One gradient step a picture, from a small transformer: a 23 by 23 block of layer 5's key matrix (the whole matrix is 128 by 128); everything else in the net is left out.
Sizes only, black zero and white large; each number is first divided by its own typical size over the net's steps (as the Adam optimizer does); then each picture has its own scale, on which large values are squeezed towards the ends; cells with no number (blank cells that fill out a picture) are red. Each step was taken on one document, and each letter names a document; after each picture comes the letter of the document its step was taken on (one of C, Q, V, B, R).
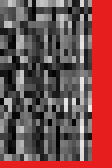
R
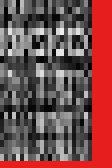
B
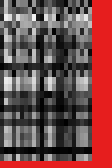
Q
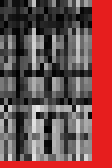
R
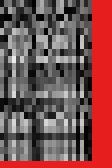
R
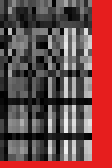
R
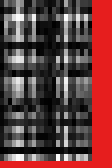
Q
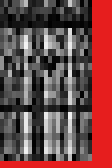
B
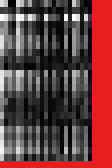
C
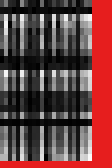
C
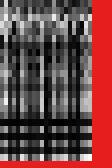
C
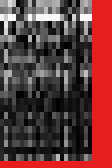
Q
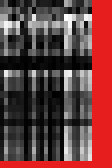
C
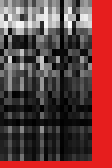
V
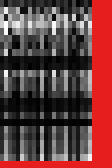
C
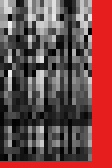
Q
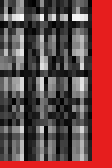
V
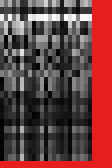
V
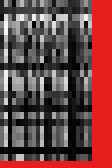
Q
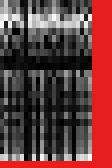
C
